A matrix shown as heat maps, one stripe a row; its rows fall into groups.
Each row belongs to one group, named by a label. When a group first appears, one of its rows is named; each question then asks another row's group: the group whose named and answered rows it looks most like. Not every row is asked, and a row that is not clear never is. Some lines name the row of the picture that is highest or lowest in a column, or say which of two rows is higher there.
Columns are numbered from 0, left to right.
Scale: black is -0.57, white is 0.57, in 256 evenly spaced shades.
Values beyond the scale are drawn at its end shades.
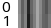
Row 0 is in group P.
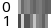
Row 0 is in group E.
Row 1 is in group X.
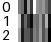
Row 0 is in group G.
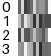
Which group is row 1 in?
E
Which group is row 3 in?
E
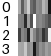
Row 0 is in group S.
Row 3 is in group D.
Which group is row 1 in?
G
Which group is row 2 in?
X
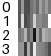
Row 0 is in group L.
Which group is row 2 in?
D
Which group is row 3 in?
G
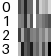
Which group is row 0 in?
L
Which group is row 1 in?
G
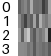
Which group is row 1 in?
L
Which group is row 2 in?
S
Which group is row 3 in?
E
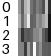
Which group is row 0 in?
S
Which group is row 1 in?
S
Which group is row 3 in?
G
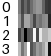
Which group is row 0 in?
P
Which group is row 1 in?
S
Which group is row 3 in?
S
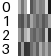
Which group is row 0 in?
S
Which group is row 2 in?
S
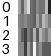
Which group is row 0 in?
S
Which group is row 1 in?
D
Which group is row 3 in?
G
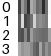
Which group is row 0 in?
X
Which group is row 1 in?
X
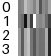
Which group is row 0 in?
E
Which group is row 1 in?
G
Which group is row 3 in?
S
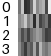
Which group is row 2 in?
P
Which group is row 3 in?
L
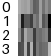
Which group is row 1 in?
P
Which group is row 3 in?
D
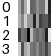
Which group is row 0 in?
S
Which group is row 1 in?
E
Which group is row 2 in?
X
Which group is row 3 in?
E
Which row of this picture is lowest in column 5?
1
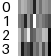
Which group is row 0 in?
D
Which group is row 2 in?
S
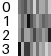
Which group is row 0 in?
L
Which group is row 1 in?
P
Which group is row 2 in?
S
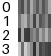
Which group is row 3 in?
E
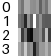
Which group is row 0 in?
E
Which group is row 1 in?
G
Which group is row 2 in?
P
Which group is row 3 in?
D
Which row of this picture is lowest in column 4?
2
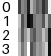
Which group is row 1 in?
P
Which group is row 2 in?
S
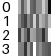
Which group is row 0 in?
S
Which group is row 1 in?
L
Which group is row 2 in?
X
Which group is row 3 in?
G
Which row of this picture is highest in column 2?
0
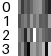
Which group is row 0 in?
P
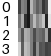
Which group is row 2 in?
S
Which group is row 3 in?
E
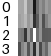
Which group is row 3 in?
D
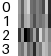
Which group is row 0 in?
S
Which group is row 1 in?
S
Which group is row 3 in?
D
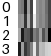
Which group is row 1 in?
G
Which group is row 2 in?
P
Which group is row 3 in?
L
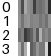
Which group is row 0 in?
S
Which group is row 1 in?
E
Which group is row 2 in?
L
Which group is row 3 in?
S
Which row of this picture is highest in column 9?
3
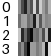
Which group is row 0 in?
L
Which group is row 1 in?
D
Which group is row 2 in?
P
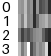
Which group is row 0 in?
E
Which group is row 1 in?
D
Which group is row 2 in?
P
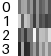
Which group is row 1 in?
E
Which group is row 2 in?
L
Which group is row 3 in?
L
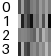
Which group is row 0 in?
L
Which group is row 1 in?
P
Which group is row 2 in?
D
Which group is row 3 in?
L
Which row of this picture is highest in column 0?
1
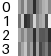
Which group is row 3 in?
E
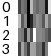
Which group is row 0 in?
X
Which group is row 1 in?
P
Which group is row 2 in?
G
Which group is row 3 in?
X
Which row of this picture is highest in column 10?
3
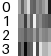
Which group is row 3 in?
L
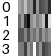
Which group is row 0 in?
E
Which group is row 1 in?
X
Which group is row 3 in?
G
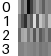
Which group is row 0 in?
P
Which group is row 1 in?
L
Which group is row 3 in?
E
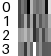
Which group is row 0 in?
X
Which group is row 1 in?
D
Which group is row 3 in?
G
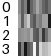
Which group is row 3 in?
L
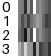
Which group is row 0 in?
G
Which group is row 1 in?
P
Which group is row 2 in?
G
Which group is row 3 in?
E
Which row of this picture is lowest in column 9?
1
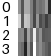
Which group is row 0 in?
S
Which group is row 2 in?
G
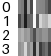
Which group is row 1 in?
L
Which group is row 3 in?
E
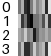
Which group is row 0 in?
X
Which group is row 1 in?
P
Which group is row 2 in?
D
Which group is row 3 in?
X
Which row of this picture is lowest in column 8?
1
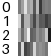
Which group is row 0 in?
E
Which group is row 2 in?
S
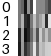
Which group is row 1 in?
X
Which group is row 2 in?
L
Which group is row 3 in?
L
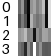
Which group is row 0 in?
X
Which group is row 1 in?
X
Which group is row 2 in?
D
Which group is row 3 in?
G
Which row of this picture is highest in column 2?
2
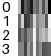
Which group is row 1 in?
X
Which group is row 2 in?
L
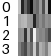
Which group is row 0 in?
P
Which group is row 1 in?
D
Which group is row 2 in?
G
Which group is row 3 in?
L
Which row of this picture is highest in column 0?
0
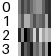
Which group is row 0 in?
P
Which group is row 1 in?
S
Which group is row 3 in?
P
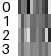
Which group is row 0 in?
X
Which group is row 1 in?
E
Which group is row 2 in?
S
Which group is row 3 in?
E
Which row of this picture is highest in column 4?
0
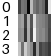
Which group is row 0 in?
X
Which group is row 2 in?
G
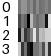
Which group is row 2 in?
L
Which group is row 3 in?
P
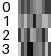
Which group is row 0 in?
P
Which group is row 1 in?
D
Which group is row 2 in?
X
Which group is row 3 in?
P
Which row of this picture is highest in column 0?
3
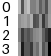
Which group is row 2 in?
P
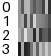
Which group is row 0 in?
S
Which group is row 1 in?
G
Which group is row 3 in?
L
